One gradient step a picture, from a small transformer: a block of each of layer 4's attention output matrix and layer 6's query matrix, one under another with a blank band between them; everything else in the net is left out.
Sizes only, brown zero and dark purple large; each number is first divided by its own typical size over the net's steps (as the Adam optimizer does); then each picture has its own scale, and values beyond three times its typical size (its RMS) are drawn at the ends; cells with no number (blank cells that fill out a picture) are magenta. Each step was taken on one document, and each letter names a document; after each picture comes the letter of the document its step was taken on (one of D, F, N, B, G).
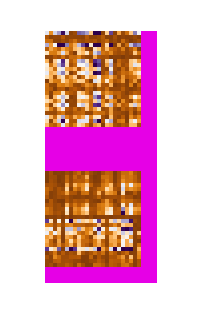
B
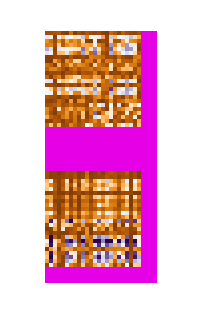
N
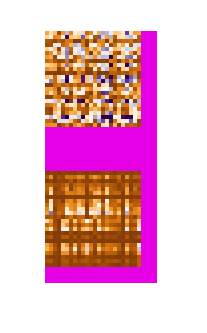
N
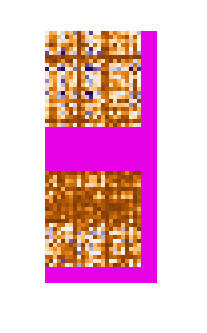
B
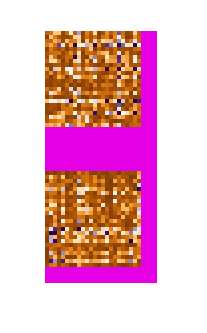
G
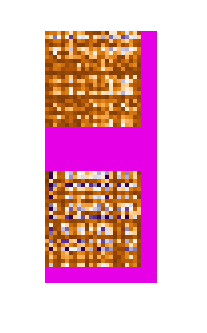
N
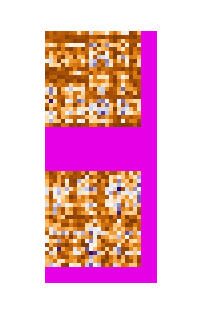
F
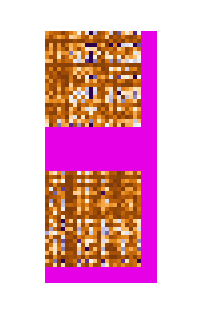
G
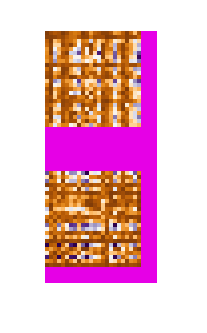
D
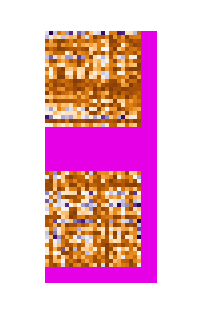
F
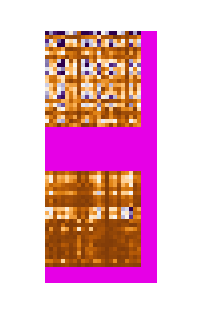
B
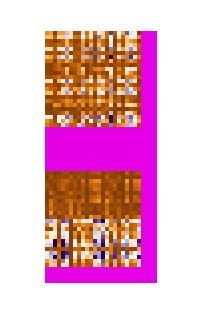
N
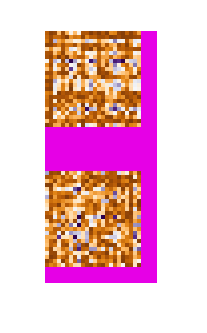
D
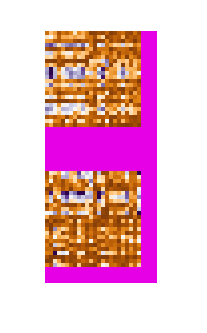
F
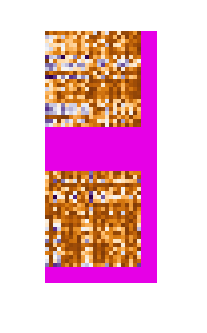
F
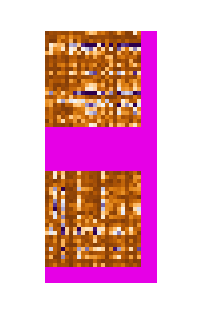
G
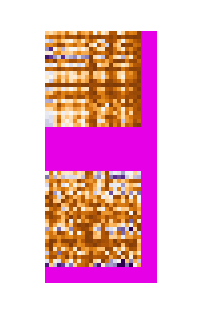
F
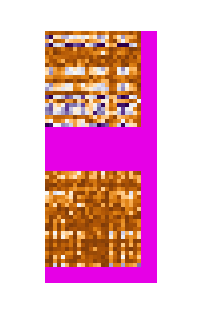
F
